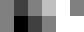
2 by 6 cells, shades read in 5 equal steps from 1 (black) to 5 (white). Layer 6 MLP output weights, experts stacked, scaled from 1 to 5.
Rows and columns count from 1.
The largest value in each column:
3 2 3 4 5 5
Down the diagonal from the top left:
3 1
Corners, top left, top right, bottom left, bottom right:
3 3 3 5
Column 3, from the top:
3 2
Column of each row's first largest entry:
5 5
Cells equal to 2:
2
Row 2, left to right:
3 1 2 3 5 5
